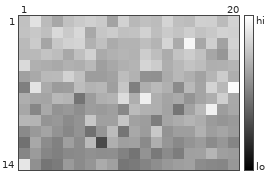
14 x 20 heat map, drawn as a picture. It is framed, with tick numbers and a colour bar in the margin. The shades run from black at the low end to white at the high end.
No regular stripes run through it. No single row or column stands out from its neighbours. Overall the values sit about 70% of the way up the scale. There is an overall slope up to the top.
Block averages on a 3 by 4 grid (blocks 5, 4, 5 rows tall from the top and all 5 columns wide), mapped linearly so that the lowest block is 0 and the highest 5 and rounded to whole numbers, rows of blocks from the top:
5455 | 2224 | 0001
